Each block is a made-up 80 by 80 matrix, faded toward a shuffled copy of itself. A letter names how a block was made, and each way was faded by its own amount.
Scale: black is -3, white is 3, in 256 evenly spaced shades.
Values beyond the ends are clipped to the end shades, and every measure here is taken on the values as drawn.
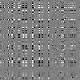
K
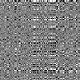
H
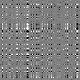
K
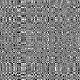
H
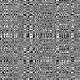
H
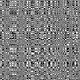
H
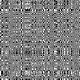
H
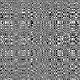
H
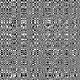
H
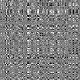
H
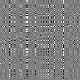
K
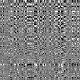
H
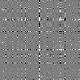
K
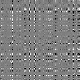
K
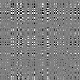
K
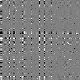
K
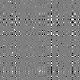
K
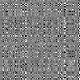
H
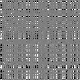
K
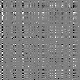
K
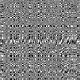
H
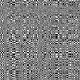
H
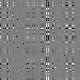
K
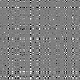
K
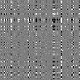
K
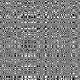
H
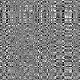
H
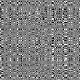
H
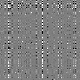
K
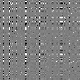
K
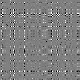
K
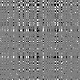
K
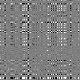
K
